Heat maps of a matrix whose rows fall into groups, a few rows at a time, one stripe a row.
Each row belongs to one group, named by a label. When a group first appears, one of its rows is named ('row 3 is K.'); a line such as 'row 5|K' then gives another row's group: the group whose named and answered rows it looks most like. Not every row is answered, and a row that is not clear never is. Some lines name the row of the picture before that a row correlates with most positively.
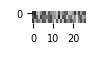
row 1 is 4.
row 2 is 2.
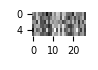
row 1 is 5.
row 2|4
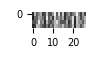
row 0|2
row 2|4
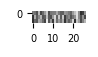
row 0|4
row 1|2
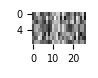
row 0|5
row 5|4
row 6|4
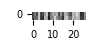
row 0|4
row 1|4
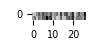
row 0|2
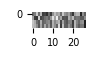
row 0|2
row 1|4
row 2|2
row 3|2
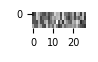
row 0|5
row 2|4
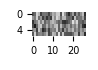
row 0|5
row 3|4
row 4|4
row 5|2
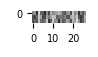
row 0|4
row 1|4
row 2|4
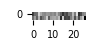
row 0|4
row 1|5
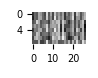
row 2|5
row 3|5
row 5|5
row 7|4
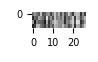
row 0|2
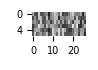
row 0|4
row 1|4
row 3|4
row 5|2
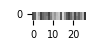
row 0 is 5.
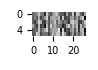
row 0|4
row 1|5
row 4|5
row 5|5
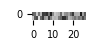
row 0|2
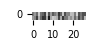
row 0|4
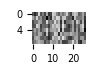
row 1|2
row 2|5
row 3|5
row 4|5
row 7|4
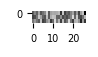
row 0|5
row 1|4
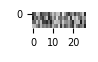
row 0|5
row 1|4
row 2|2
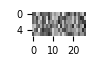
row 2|4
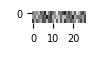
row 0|4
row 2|2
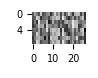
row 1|5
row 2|4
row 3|4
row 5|5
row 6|4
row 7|5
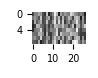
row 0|4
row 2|2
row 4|4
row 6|2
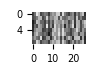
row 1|4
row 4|2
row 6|2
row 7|5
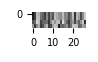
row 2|5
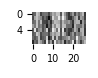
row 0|5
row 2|2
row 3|2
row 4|2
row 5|5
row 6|4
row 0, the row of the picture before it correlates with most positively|2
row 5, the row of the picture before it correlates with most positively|2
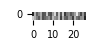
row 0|2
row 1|2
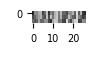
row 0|4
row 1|4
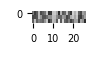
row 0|4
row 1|4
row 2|2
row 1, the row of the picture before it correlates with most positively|2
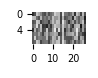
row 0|5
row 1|2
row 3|2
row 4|2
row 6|2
